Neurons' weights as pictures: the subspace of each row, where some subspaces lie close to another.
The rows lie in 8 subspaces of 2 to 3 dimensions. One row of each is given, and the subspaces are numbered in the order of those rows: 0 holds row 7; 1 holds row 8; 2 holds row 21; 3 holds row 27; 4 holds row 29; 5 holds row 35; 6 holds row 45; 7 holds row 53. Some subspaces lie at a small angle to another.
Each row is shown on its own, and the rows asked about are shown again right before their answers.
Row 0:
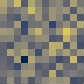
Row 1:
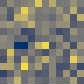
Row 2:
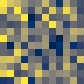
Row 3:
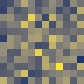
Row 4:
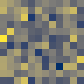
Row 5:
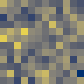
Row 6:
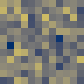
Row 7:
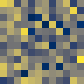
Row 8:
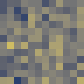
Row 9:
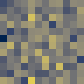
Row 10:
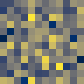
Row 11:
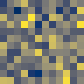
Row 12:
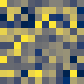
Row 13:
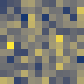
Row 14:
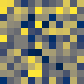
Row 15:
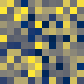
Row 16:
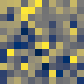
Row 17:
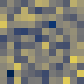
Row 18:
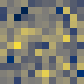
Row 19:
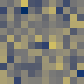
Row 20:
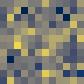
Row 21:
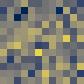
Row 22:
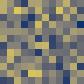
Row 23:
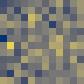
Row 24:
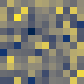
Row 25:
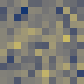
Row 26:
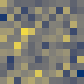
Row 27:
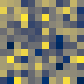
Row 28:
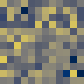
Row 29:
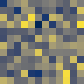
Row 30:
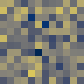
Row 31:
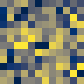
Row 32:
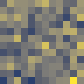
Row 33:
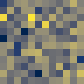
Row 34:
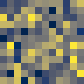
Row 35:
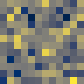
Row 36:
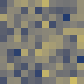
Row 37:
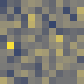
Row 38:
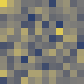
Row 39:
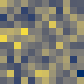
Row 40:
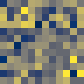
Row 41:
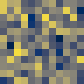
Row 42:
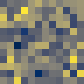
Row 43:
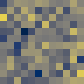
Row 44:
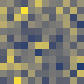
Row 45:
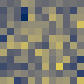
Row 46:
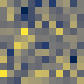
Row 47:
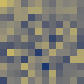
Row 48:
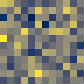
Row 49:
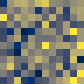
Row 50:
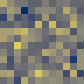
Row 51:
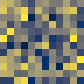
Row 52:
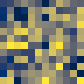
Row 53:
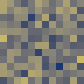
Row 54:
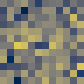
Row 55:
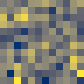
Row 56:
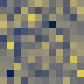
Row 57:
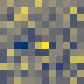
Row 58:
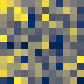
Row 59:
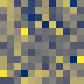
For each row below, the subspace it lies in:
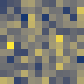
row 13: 3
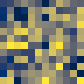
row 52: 1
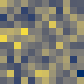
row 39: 6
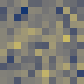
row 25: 2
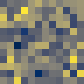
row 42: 7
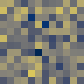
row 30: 2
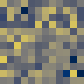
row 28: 4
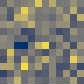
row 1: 0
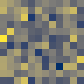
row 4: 6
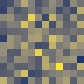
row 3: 7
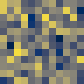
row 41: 3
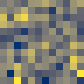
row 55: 1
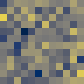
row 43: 5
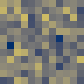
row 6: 3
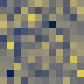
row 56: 3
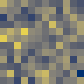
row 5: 6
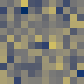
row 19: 4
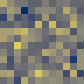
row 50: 7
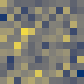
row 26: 5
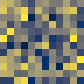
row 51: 6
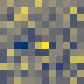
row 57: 0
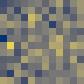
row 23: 1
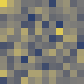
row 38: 0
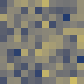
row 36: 5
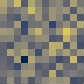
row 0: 0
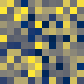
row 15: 2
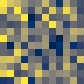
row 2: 1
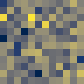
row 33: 5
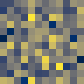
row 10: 6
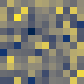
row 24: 5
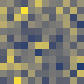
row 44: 7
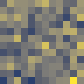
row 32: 5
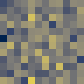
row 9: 6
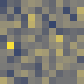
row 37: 3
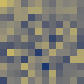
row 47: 0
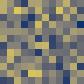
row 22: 4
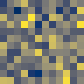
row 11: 4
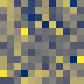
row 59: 0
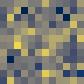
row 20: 5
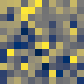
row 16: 0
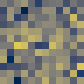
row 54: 7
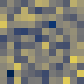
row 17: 3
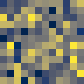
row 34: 1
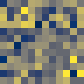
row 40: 4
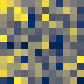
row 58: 1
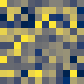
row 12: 4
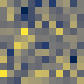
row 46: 0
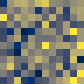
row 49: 5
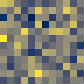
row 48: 2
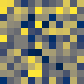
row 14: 2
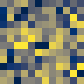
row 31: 7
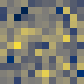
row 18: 2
